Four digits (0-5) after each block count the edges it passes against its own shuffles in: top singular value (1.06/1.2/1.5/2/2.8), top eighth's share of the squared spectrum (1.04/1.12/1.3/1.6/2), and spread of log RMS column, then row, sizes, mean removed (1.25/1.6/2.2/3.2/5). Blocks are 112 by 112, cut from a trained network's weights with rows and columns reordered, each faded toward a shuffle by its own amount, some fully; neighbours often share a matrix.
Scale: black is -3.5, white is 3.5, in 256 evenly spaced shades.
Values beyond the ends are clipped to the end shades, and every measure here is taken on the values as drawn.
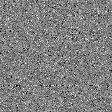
2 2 0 1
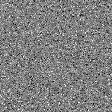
3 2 0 1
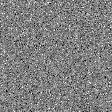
2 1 0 1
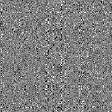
4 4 3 2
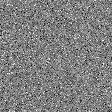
2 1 0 0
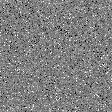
0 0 0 0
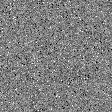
0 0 0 0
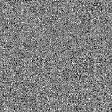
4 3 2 2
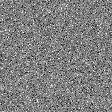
2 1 0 0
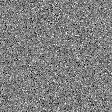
0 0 0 0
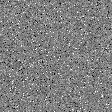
1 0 0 0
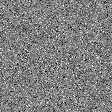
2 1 0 0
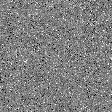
1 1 0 0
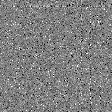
3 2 1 1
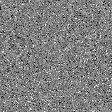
1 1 0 0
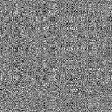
4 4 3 3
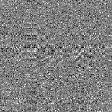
4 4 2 3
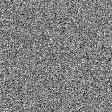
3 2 1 0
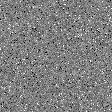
1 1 0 0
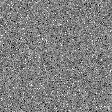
2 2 1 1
